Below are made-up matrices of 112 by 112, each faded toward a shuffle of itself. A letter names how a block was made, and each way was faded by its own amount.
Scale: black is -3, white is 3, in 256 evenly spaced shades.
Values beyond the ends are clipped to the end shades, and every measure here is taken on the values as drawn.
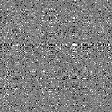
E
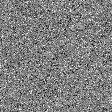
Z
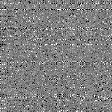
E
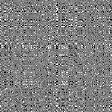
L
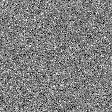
Z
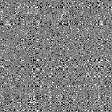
E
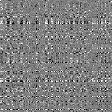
L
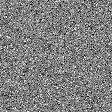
Z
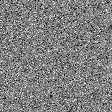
Z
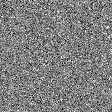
Z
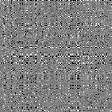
L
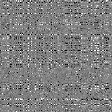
L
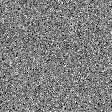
Z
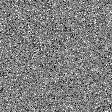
Z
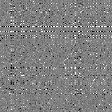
L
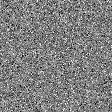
Z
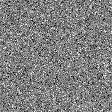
Z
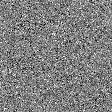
Z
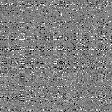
E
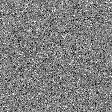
Z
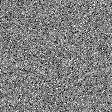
Z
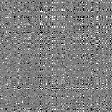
L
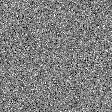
Z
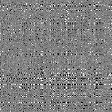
L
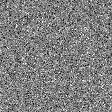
Z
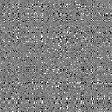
L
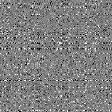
E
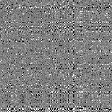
L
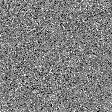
Z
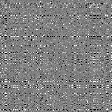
L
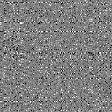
E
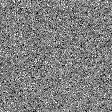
Z
